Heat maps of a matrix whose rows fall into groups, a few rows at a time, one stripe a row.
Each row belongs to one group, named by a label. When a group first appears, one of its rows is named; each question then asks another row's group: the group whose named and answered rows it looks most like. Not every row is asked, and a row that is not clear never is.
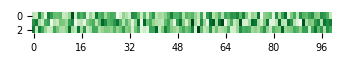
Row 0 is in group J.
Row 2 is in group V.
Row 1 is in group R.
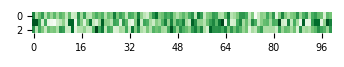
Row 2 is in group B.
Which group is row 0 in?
V
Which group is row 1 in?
R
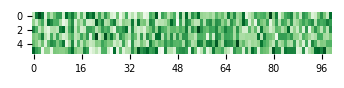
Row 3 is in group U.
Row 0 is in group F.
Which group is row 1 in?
J
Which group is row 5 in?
R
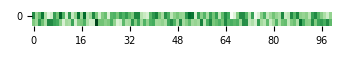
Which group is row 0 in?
V
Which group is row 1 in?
J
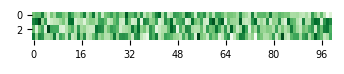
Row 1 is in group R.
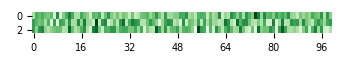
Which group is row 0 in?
U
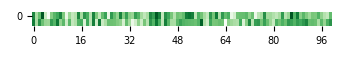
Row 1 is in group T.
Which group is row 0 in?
V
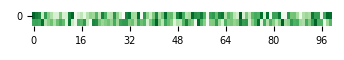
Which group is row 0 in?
R
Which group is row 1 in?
V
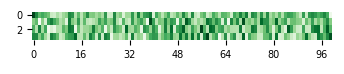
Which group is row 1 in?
J
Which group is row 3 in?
F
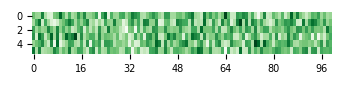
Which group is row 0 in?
V
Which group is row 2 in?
T
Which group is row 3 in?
F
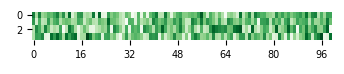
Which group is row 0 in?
T
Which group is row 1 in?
T
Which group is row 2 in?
R
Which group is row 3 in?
F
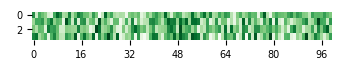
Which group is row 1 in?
F
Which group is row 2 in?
J
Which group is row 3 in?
F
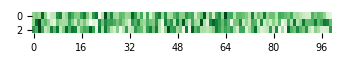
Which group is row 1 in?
R
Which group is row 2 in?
F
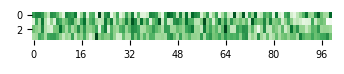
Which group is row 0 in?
F
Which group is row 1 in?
U
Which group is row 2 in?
V
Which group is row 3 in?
J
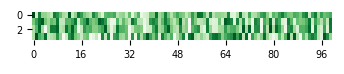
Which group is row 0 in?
T
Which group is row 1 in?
F
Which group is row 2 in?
F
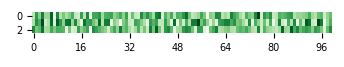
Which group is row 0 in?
U
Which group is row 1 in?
F
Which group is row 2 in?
V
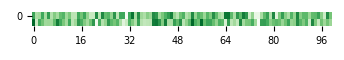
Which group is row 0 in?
V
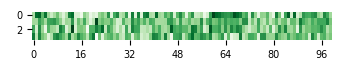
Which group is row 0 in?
R
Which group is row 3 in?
T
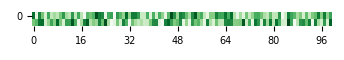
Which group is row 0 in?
B
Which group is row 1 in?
F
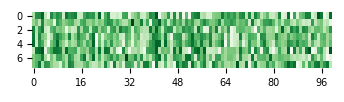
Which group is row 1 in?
U
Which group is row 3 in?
T
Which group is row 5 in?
F
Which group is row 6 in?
U
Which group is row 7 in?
R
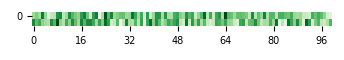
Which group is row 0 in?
U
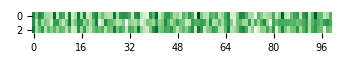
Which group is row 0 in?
V
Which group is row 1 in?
T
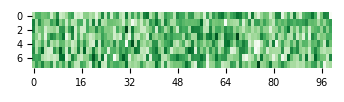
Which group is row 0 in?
R
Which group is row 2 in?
B
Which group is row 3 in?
J
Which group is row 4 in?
V
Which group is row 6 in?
B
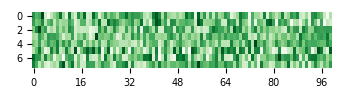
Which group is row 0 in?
V
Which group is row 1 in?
U
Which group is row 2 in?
R
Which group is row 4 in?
T
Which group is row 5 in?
F
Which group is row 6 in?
R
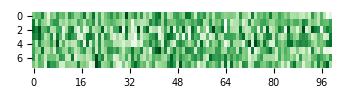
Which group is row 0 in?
U
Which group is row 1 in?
T
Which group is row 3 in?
F
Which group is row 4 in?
T
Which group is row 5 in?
U
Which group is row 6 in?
B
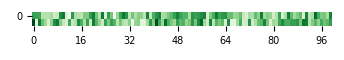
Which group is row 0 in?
B
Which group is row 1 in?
T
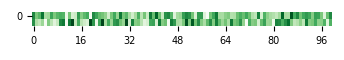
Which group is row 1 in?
B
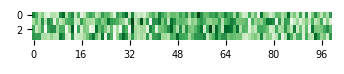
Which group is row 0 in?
B
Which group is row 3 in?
B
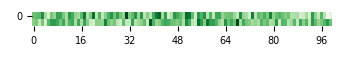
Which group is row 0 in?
U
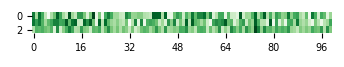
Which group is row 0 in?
T
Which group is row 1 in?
F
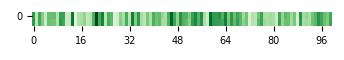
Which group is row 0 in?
B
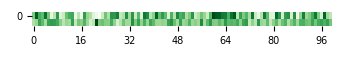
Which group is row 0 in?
R
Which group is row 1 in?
J
